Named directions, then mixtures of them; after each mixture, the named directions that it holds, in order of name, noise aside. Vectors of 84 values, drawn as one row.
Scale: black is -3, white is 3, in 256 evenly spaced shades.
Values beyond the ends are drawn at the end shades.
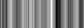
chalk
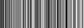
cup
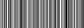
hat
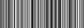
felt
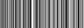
cup, felt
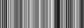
chalk, hat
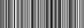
felt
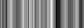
chalk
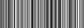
felt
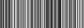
cup, felt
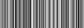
felt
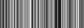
chalk, felt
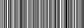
hat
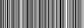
hat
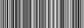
felt, hat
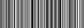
felt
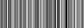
cup, hat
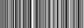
cup, felt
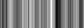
chalk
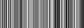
chalk, hat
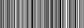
felt, hat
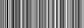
felt, hat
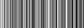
cup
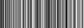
cup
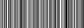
hat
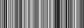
chalk, hat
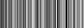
cup, hat
